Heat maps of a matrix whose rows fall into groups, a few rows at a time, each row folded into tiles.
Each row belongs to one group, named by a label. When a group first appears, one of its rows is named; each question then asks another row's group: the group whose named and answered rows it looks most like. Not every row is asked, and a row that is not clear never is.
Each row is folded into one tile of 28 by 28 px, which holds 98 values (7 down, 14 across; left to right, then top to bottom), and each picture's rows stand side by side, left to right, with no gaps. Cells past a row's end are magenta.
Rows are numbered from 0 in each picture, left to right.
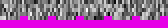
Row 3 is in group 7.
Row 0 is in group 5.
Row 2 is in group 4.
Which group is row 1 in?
7
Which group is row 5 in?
4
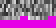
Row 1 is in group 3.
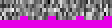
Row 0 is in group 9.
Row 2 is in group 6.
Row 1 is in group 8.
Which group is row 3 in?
4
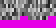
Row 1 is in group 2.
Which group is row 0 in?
9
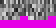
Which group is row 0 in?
9
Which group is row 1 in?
5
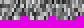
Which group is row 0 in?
9
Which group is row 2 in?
7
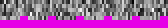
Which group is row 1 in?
5
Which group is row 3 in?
6
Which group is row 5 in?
5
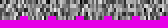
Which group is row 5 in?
7
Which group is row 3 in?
2
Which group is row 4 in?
4
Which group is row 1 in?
7
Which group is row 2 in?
6
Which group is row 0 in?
3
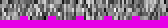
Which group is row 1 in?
7
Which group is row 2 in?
8
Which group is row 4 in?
2
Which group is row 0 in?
6
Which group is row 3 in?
6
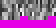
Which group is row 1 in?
2
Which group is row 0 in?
4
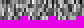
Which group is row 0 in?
7
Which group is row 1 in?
9
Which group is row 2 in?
6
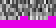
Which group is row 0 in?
3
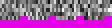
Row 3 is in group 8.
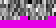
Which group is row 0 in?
9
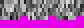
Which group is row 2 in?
9
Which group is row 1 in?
9
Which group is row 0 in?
5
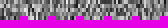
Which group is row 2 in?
2
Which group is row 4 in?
3
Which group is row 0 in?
8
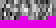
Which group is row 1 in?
4
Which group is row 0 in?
8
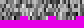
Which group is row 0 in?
8
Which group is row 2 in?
4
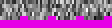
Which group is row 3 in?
7
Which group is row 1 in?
2
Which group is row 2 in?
9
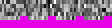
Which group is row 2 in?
5
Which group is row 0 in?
3
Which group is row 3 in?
7
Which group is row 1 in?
2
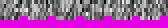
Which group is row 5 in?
6
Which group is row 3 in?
8
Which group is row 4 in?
2
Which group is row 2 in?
5
